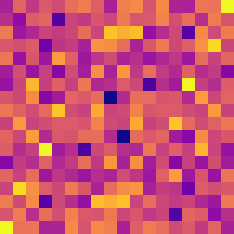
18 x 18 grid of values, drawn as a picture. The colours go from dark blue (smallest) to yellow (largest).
Symmetry: a half turn. Seam: none. Odd rows or columns: none. Slope: none.
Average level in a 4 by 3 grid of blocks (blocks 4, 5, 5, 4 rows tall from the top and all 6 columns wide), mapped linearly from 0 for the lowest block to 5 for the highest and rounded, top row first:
0 5 5 | 2 1 2 | 2 1 2 | 5 5 0
